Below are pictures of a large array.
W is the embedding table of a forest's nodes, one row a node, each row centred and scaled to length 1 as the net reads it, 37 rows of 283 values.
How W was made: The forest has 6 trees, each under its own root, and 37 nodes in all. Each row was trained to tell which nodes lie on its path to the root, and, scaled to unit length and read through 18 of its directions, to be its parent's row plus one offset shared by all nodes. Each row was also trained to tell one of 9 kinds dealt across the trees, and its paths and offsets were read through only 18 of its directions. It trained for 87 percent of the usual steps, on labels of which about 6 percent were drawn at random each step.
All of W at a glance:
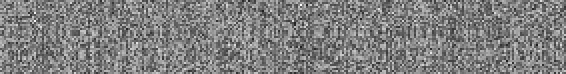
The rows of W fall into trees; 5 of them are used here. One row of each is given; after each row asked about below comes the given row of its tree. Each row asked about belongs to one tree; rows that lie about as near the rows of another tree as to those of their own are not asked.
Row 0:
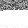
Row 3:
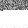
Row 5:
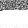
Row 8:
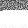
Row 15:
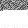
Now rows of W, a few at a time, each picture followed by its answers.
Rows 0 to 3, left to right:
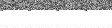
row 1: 5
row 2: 3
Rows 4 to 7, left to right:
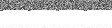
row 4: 5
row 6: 3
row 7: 5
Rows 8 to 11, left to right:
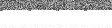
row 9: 0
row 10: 3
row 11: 8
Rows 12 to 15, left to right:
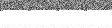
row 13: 8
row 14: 0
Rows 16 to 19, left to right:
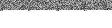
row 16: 15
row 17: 8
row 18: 15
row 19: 0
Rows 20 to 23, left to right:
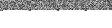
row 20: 5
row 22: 3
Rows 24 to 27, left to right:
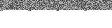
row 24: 0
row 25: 15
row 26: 3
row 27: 0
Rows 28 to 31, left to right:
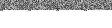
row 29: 3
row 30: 0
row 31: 15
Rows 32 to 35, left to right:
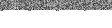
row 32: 3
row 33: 8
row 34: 15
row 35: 0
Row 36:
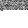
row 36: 3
